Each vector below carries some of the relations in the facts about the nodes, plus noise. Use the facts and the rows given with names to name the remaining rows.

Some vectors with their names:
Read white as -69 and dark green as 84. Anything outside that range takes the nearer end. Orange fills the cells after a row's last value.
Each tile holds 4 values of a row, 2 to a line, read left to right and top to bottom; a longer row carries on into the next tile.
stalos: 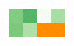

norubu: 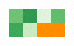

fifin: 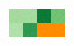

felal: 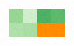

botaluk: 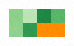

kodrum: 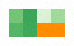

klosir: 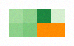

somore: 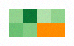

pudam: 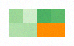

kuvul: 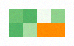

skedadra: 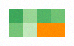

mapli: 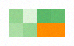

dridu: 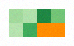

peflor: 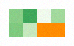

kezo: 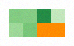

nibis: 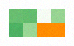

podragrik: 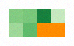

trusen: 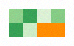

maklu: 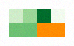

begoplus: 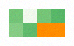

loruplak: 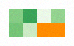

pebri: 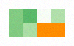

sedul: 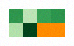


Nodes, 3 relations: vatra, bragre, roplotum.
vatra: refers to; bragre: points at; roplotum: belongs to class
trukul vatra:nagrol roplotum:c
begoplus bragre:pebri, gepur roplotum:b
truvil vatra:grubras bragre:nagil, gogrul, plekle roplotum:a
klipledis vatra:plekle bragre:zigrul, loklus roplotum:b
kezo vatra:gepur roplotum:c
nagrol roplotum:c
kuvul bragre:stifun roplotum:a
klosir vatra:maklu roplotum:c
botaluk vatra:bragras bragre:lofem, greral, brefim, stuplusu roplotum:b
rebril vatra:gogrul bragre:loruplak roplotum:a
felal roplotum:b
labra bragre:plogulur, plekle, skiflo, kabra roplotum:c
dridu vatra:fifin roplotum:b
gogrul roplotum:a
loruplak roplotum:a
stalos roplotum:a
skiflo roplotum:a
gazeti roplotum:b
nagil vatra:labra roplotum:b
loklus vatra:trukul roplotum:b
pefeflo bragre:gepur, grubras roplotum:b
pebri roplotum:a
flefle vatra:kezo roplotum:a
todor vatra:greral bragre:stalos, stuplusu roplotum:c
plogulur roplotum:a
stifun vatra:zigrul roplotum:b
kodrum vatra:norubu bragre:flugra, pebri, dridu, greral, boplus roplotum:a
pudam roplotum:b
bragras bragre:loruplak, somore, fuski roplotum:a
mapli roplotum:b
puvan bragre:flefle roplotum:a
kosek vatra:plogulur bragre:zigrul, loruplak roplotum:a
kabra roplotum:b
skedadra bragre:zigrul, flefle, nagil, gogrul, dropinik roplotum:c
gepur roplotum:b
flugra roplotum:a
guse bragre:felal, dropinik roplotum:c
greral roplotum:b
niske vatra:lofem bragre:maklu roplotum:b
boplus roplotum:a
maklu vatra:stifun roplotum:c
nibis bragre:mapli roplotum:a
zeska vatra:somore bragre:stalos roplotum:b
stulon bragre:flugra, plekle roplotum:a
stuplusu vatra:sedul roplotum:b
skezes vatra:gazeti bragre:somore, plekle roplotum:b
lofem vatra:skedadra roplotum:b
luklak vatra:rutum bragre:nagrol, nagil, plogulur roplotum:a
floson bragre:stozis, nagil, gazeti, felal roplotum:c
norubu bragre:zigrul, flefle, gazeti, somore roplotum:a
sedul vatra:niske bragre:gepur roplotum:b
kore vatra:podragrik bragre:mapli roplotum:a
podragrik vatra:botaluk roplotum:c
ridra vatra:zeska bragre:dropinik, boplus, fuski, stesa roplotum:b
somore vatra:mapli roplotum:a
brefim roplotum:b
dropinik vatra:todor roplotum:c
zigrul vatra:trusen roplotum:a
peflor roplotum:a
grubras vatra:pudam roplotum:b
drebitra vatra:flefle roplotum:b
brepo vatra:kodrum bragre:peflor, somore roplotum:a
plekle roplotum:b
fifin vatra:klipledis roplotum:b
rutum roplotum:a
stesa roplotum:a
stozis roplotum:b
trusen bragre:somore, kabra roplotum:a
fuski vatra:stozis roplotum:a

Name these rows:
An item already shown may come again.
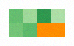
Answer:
todor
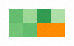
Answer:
todor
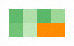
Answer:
guse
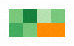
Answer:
brepo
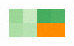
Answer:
kabra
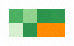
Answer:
lofem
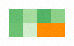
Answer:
labra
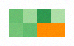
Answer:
todor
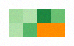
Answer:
loklus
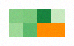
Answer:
podragrik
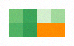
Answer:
kore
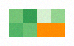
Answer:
luklak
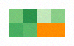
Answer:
truvil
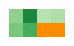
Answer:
flefle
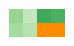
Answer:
plekle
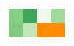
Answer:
peflor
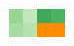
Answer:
plekle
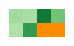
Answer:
fifin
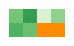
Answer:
luklak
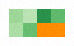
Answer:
nagil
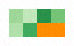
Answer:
grubras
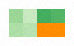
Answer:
kabra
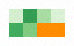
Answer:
zigrul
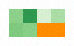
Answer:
fuski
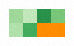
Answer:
grubras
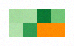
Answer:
fifin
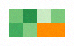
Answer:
kosek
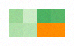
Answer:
gazeti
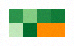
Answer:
niske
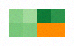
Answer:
skezes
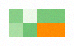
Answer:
gepur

